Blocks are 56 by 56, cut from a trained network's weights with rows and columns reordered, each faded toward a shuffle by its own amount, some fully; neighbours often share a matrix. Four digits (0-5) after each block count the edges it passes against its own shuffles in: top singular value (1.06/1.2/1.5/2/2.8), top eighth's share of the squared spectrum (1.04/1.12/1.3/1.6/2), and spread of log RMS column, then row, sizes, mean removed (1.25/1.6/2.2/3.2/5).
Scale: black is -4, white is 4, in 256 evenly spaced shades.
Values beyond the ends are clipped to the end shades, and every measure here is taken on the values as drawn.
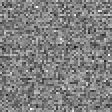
2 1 0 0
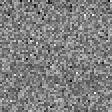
0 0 0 0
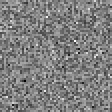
0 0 0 0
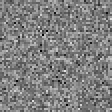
1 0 0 0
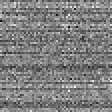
4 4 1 2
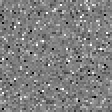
1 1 0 0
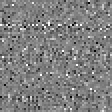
3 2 0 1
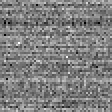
4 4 1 2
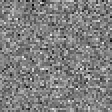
3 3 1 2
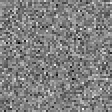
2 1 0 1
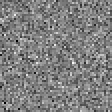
0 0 0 0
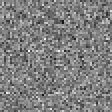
3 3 0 2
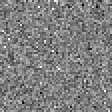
0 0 0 0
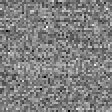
2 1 0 0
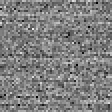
3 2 0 1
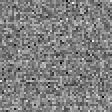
1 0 0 0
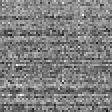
4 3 1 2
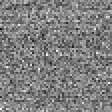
2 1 0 0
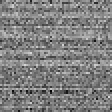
4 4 1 2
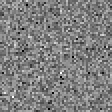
0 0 0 0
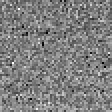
1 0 0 0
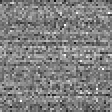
3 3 1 1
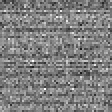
4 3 1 1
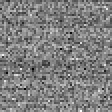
2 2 0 0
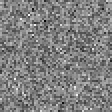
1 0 0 0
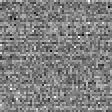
3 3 0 0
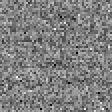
1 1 0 0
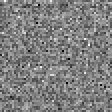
1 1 0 0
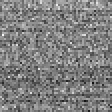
3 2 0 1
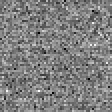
2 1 0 0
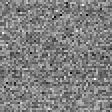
2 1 0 0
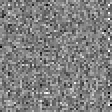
3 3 1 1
